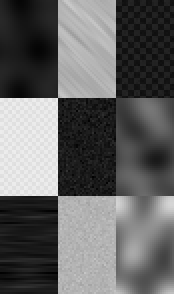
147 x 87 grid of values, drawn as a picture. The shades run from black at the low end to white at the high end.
It is made of 3 by 3 panels. Panel 1,1: very low, smooth, faint in contrast. Panel 1,2: high, slanting down to the right, faint in contrast. Panel 1,3: very low, checkered, faint in contrast. Panel 2,1: very high, checkered, faint in contrast. Panel 2,2: very low, fine-grained, faint in contrast. Panel 2,3: low, smooth. Panel 3,1: very low, streaked across, faint in contrast. Panel 3,2: high, fine-grained, faint in contrast. Panel 3,3: middling, smooth, strong in contrast.
